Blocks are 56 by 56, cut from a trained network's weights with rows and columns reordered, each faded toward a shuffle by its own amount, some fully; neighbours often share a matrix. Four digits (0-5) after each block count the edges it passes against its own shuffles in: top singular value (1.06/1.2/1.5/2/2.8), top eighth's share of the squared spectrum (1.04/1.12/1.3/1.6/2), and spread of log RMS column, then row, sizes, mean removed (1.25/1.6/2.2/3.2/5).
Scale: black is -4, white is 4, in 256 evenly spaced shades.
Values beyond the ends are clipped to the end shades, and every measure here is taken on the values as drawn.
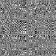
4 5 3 3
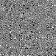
2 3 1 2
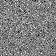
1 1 0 0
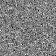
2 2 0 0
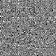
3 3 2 1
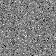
0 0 0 0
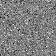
0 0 0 0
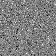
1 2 0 0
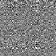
3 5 2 3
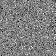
2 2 0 0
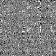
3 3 2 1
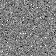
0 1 0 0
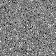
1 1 0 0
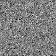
2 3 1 1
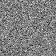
1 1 0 0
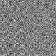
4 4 2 2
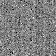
1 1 0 0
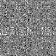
3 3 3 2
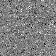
0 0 0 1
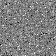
0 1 0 0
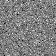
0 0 0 0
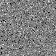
0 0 0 0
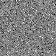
0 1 0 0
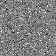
0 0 0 0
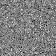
1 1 0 0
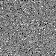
0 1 0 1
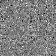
2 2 1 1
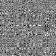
3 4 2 2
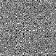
2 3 2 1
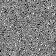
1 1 0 0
